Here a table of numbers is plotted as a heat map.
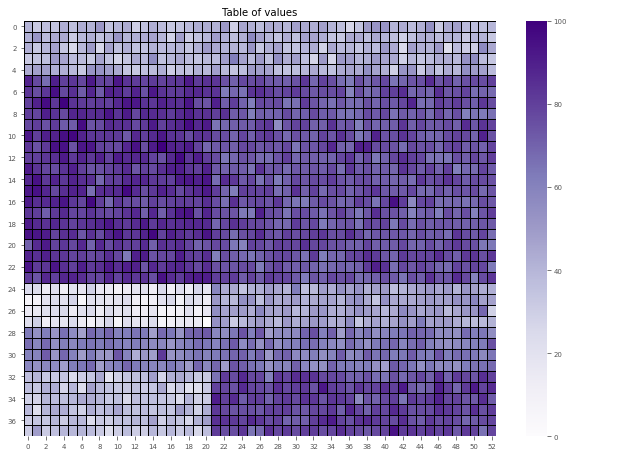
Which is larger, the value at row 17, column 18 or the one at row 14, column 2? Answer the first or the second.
the first
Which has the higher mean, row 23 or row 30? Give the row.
23
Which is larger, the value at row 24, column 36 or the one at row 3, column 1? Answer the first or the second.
the first
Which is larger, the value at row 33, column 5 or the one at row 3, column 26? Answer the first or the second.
the second
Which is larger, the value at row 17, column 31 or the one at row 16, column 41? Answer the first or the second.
the second
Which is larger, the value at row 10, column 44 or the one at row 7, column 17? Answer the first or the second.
the second
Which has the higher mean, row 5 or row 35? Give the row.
5
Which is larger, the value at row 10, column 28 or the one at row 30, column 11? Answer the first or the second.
the first
